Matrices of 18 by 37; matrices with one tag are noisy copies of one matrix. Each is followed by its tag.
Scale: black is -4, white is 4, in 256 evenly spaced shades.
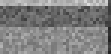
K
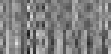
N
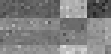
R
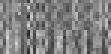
N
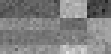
R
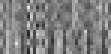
N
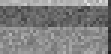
K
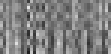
N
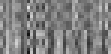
N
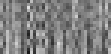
N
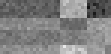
R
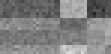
R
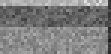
K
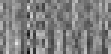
N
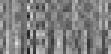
N
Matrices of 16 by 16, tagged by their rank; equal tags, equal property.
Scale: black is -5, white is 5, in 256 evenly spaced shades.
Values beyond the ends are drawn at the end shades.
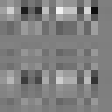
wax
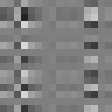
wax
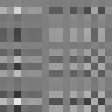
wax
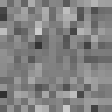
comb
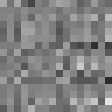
comb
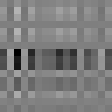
wax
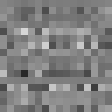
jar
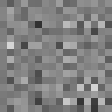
comb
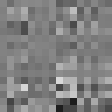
jar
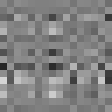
jar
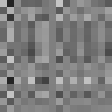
jar
